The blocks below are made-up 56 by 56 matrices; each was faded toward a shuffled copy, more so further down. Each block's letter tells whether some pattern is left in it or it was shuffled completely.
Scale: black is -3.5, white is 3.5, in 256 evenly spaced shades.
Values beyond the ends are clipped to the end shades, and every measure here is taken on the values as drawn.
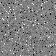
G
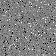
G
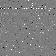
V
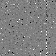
V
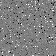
G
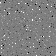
G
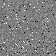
G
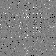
V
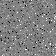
G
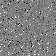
G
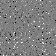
V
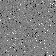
G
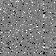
V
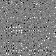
V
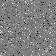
G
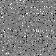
V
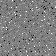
G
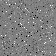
G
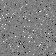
G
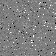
G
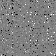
V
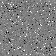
G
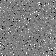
G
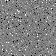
G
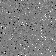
G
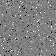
G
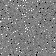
G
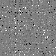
V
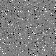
V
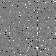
V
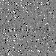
V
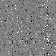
V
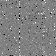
V
